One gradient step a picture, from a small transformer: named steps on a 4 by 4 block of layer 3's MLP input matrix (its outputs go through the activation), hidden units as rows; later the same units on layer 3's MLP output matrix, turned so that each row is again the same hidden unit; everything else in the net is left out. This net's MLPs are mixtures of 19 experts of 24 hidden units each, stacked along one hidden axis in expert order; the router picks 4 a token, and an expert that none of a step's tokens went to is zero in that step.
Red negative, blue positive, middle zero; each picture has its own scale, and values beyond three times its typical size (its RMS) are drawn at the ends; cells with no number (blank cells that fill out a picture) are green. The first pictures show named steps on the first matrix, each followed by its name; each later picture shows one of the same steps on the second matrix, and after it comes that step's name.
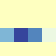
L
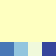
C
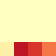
C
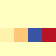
L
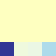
C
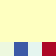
C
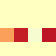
L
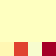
C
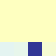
C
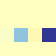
L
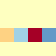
L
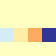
L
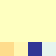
C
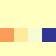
L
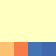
C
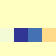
L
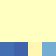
C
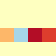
L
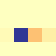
L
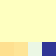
C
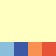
C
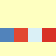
L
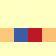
L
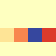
L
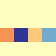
L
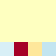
C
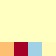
C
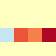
L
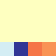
C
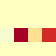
L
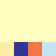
C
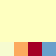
C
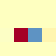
L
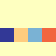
L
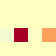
L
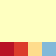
C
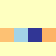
L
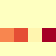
L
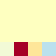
C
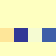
L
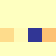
L
